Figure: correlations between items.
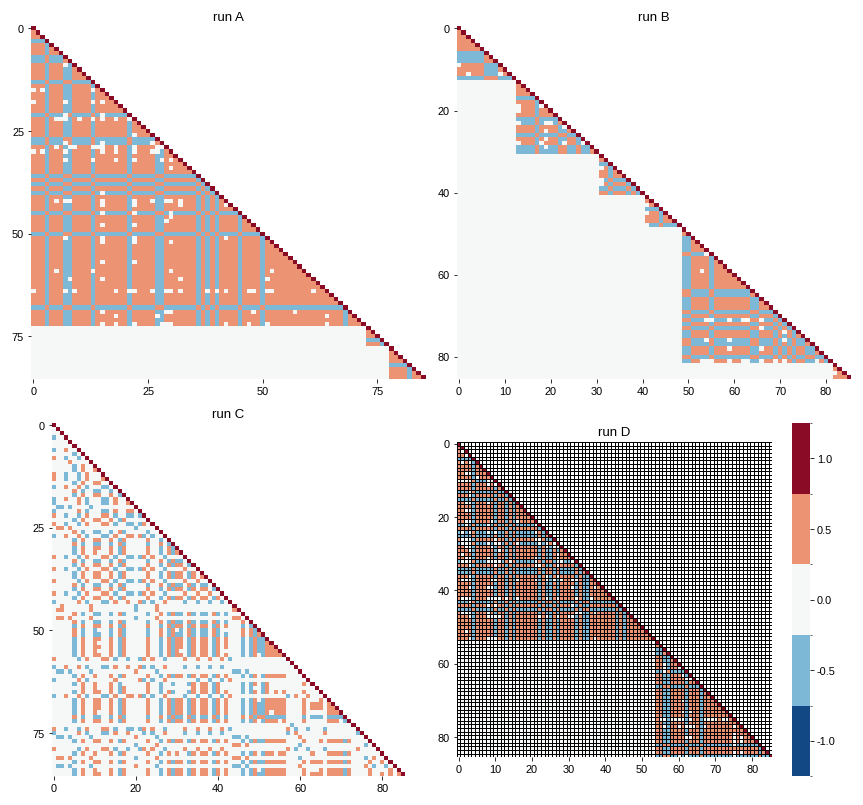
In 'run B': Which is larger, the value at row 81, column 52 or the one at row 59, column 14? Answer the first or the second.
the first
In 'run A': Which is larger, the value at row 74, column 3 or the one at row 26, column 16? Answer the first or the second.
the second
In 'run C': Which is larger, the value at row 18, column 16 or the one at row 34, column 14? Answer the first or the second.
the second
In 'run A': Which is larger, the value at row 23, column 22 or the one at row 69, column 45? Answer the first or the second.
the first
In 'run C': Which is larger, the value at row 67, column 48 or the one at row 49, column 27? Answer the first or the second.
the second
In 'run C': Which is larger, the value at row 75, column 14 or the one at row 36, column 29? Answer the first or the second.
the first
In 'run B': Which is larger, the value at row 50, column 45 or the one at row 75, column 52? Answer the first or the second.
the second
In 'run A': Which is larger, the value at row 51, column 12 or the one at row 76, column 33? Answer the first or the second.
the first
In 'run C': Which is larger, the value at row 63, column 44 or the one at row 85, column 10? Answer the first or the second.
the second
